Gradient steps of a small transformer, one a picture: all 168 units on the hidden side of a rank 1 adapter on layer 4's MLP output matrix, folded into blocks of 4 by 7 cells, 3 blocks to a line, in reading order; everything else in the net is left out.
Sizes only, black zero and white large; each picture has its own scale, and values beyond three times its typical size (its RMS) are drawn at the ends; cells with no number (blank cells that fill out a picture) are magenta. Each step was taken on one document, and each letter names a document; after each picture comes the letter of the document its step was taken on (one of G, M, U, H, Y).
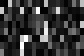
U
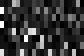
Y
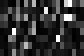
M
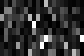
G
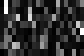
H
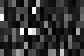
Y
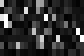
G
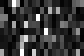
U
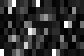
Y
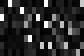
U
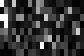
G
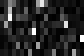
G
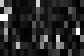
G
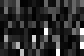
H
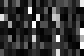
H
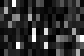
H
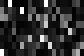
U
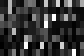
M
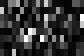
Y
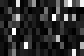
M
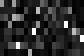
G
